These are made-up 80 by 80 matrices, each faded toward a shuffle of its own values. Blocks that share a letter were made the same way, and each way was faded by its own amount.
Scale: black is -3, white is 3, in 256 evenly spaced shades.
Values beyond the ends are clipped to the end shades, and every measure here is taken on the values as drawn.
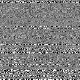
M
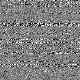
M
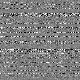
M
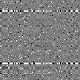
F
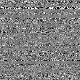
M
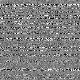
M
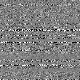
M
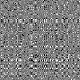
F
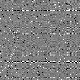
F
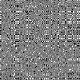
F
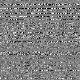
M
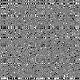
F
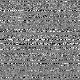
M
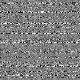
M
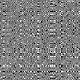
F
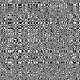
F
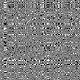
F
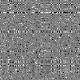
F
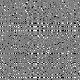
F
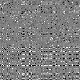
F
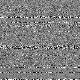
M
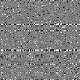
F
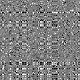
F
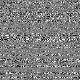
M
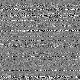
M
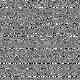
M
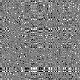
F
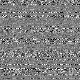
M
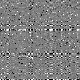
F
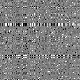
F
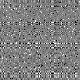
F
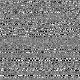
M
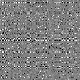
F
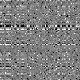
F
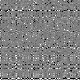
F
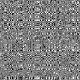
F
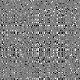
F
